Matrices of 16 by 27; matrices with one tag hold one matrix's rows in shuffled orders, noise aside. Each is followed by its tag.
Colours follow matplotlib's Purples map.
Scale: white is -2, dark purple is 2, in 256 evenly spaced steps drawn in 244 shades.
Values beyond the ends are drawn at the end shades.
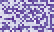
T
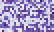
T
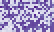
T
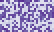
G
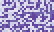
T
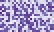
G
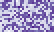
T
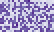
G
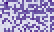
T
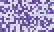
G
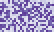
G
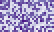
G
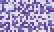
G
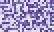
T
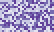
T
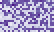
T
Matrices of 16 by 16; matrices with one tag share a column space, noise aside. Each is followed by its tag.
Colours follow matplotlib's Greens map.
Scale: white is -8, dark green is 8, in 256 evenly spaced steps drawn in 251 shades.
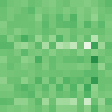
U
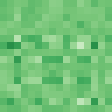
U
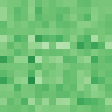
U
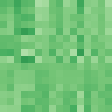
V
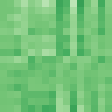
V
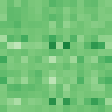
U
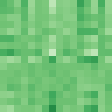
V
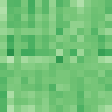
V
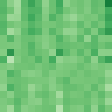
V
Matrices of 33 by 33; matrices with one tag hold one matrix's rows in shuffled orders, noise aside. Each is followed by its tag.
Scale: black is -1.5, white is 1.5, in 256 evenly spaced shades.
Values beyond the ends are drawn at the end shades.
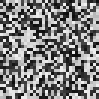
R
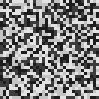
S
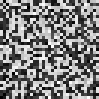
S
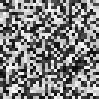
R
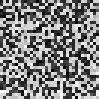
R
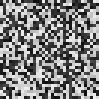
R
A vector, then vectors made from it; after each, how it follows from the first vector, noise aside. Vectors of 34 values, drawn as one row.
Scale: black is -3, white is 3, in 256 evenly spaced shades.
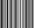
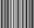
reversed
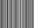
shrunk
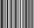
copied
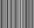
shrunk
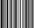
copied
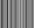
shrunk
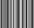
reversed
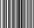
negated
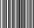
negated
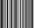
copied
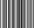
negated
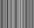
shrunk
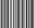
reversed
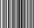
negated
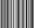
reversed
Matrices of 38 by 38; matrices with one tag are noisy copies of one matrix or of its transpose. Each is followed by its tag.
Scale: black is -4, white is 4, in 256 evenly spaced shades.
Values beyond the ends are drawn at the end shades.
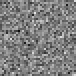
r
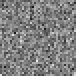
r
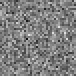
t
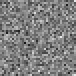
r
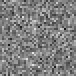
t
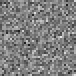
r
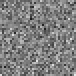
r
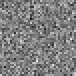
r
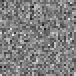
r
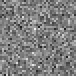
t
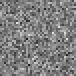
t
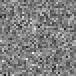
t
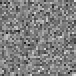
r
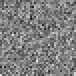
r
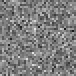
t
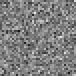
r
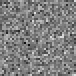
r
